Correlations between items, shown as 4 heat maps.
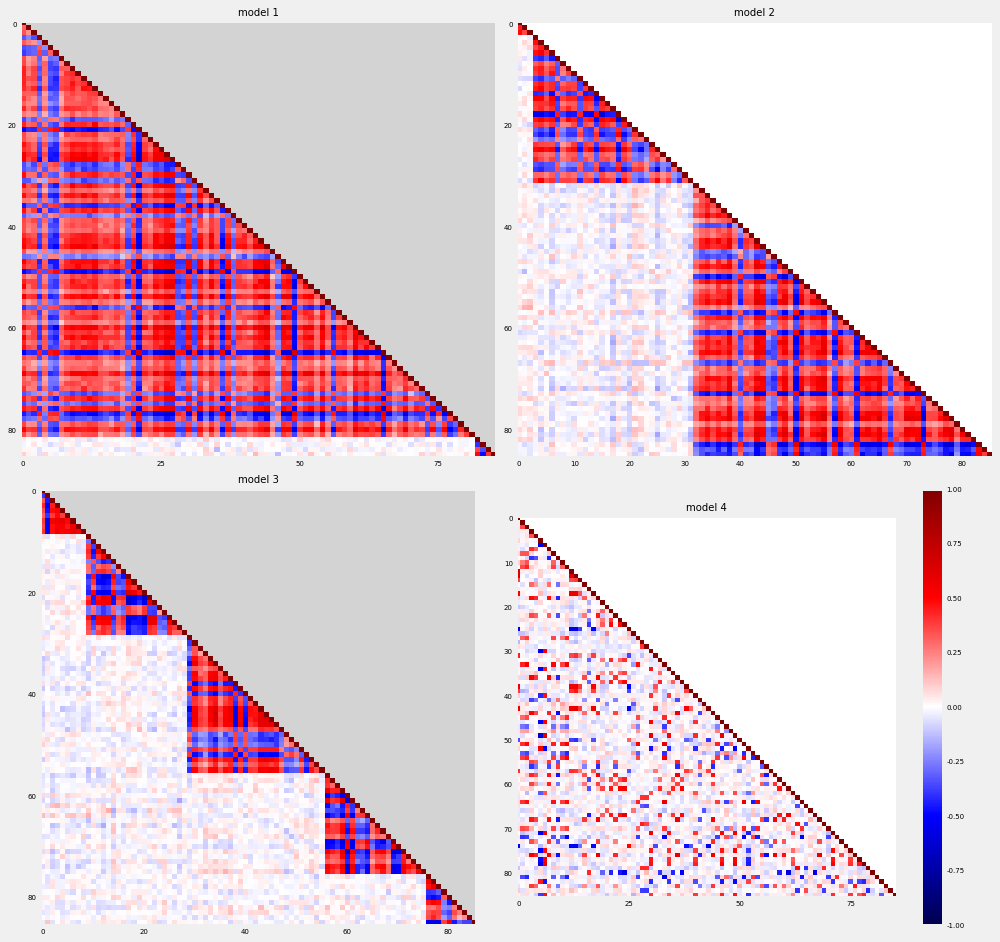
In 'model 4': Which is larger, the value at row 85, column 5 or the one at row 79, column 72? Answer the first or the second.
the second
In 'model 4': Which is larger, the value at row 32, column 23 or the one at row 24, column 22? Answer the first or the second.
the first
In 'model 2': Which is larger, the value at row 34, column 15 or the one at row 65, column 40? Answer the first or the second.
the first
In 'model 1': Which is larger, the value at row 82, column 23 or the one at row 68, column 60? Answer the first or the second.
the second
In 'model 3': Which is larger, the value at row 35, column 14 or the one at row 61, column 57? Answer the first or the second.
the second
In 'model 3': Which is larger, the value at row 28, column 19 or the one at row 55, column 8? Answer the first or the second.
the second
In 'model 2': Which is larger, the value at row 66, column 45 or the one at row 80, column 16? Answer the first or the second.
the second
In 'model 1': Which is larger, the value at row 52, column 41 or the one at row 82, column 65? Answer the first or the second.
the first
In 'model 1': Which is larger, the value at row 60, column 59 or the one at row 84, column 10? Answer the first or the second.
the first
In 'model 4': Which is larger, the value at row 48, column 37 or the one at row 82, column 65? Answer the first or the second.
the first
